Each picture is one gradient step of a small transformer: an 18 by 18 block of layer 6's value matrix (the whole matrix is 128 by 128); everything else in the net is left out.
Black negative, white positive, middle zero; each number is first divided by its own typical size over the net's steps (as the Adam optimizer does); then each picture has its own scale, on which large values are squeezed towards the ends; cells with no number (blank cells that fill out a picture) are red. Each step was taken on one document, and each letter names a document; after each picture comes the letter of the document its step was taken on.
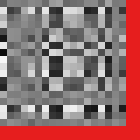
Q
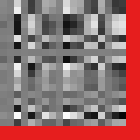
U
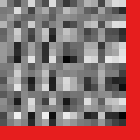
U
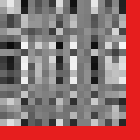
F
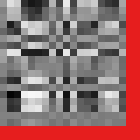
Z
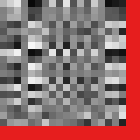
Z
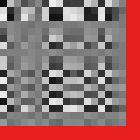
Q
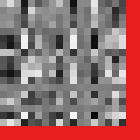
F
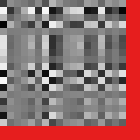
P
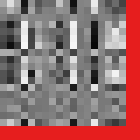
F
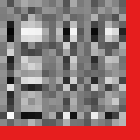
Z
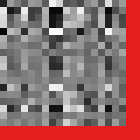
Q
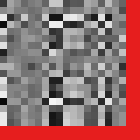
Q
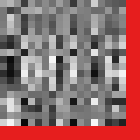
F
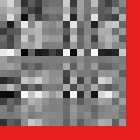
Z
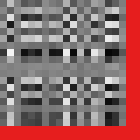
Z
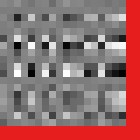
U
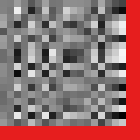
U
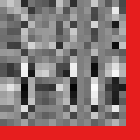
F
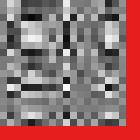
Z
